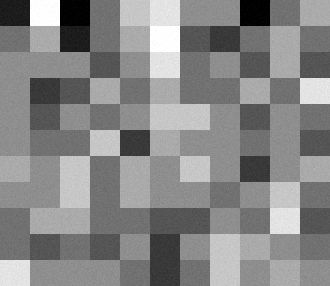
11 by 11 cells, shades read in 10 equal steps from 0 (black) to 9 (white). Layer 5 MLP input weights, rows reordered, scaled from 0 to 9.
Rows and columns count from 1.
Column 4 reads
4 4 3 6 4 7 4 4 4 3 5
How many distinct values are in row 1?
8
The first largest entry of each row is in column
2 6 6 11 6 4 3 3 10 8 1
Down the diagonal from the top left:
1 6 5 6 5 6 7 4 4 5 5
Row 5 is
5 3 5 4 5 7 7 5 3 5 4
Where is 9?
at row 1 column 2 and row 2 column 6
